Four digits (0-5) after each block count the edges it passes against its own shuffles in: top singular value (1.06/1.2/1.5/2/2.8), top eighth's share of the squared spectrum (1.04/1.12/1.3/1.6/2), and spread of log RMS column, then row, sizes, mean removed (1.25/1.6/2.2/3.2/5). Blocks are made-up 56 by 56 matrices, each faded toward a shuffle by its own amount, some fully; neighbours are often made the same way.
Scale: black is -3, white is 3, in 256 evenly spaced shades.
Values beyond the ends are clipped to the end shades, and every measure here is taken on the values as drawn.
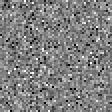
0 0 1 0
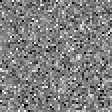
0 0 0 0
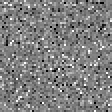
0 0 0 0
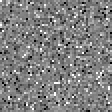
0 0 0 0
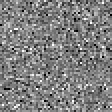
0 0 0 1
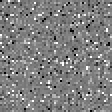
2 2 0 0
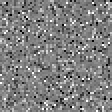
2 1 0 0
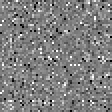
3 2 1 1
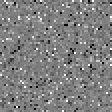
1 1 0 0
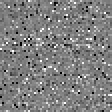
3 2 0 1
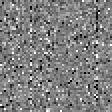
1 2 2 0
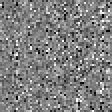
0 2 3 0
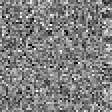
3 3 2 1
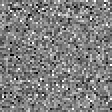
1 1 0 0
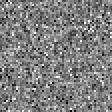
1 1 0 1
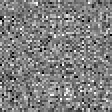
4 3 2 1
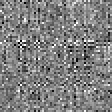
4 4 2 2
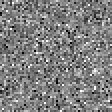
2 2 0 0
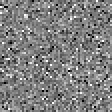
2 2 0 0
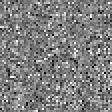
3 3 1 1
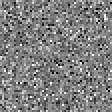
0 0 0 0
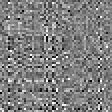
4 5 3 3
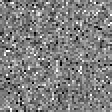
1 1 0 0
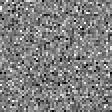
2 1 0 0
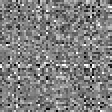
4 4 3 2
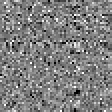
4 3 2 2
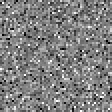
0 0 0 0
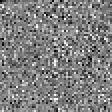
4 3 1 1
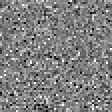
2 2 1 1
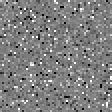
0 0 0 0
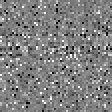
3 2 0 2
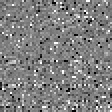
3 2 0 1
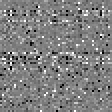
4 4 2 2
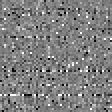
4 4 1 2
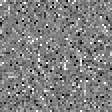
0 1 0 0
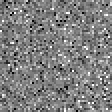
2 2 0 0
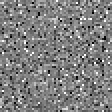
2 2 1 0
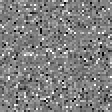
2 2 1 0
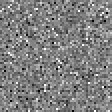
0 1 0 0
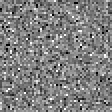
0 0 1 0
